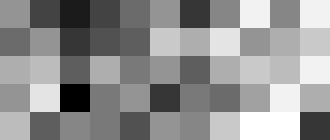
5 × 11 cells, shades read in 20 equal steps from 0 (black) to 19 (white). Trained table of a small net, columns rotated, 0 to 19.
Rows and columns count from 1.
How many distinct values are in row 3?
7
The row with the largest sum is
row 3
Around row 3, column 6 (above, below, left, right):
15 4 9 7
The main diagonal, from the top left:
11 11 7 9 6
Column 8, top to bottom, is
10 17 13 8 15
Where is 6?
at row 2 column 4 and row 5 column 5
